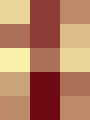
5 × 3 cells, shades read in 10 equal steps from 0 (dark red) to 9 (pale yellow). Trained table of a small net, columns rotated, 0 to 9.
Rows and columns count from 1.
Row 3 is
9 4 8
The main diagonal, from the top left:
8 2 8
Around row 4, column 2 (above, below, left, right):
4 0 6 4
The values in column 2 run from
0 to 4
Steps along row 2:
down up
